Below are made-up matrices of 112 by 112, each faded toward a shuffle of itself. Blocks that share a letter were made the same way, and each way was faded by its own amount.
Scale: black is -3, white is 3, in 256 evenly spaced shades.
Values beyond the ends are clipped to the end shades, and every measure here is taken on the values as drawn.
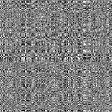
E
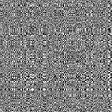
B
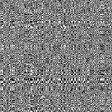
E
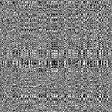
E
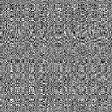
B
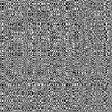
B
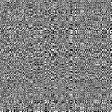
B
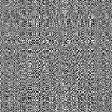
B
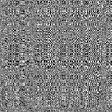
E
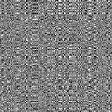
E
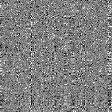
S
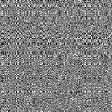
E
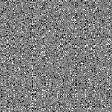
S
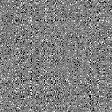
S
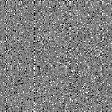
S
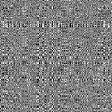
E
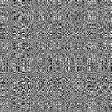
B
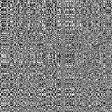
B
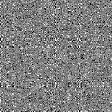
S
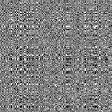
E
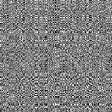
E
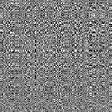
B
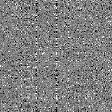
S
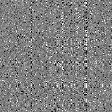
S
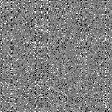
S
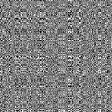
B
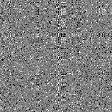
S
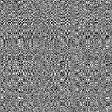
E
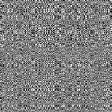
B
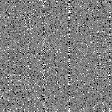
S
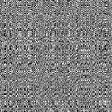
B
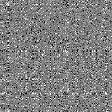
S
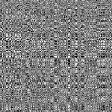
E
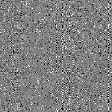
S
